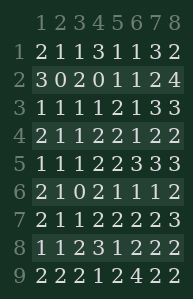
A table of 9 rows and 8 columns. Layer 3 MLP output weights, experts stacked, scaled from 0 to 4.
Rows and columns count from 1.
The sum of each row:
14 13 13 13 16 10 15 14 17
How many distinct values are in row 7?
3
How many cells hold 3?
10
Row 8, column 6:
2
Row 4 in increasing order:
1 1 1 2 2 2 2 2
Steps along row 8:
same up up down up same same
